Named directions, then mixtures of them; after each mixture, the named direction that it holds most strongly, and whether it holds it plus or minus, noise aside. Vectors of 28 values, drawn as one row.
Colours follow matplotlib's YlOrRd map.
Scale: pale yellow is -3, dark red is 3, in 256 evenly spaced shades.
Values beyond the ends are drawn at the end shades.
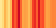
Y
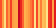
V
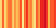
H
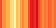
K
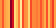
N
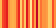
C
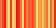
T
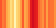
K, plus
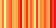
H, plus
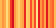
C, minus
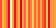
N, minus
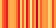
C, plus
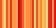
V, plus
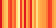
C, minus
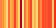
C, minus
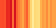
K, minus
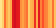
Y, plus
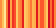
T, minus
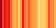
Y, minus
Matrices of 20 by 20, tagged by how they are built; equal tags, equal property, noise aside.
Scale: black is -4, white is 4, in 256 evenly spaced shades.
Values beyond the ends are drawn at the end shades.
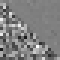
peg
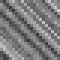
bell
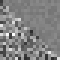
peg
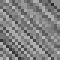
bell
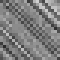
bell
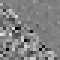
peg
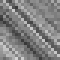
bell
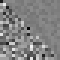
peg
